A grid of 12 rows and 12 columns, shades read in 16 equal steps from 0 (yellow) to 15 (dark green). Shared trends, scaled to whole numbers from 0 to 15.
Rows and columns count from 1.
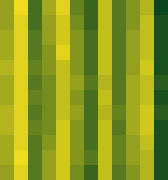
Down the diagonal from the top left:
6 1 10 7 3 6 11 4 10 6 4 14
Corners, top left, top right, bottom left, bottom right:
6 15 6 14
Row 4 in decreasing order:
14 11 10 10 7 7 6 5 3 3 1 1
